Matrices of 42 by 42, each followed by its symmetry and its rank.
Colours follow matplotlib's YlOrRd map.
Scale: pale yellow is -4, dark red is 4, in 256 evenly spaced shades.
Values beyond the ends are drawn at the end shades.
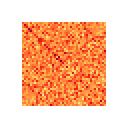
symmetric, full rank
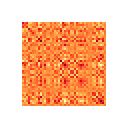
symmetric, rank three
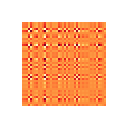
symmetric, rank one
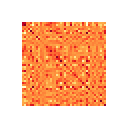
symmetric, rank five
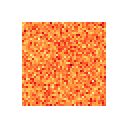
neither, full rank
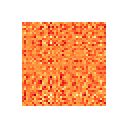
neither, rank five
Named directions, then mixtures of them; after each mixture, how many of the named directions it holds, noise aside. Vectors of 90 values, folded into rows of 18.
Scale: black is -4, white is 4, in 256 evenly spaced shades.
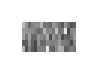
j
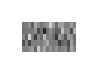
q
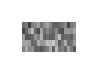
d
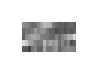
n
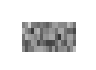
one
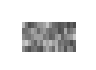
three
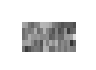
two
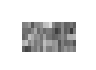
two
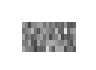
two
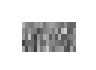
two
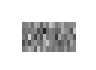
one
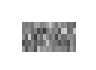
two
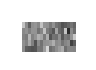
two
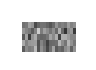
three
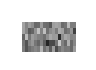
two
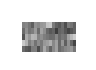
one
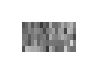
two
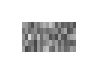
three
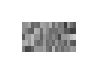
two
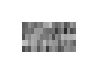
two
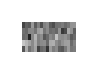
three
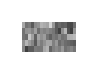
three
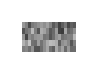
three
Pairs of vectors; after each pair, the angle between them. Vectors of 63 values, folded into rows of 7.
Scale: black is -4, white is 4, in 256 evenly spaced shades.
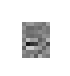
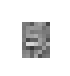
nearly opposite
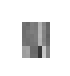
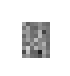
partly aligned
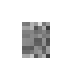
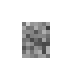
partly aligned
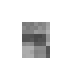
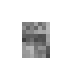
nearly parallel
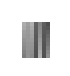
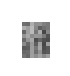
partly aligned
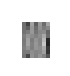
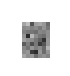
partly opposed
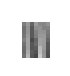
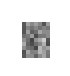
partly aligned
